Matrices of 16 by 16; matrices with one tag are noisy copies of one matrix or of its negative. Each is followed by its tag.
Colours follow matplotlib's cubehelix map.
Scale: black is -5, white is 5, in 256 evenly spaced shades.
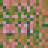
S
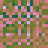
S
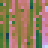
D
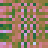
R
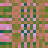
R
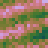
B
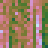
D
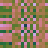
R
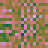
R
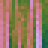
D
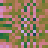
R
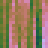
D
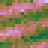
B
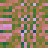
R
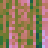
D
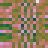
R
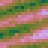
B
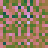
S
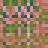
S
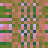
R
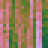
D
